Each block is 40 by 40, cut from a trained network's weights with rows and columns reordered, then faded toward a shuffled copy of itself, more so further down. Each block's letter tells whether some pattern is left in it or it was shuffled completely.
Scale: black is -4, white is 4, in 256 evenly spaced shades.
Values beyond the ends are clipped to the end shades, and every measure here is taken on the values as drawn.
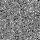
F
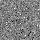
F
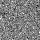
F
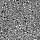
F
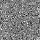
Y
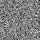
F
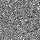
F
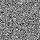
F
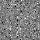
Y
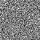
F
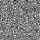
Y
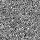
F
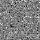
Y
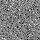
F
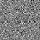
Y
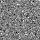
F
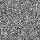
Y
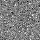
F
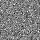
F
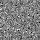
F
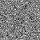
Y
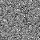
F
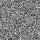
F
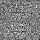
Y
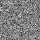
F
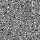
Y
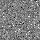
F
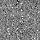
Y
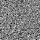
F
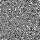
Y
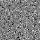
Y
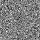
Y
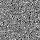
F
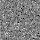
F
